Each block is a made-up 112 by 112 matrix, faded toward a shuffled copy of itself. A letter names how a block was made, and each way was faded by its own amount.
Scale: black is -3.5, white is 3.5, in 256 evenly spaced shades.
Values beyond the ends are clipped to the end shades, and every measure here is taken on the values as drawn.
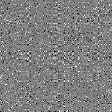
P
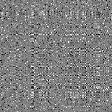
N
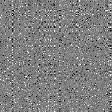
P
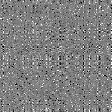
P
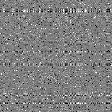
N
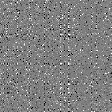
P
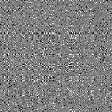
N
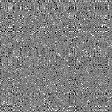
N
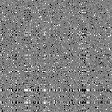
N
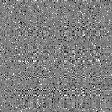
N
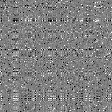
N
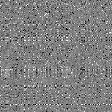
N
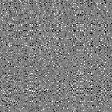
N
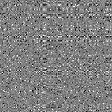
N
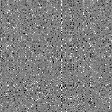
P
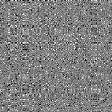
N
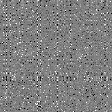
P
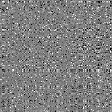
N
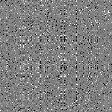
P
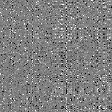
P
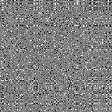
N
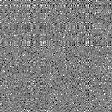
N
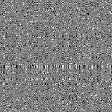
N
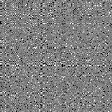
N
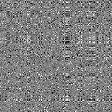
N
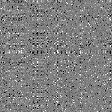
P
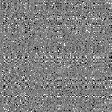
N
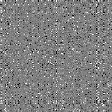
P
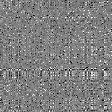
N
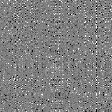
P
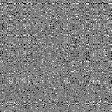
N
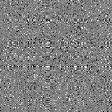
N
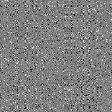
P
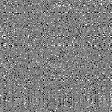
N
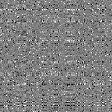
N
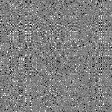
P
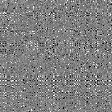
N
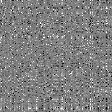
P
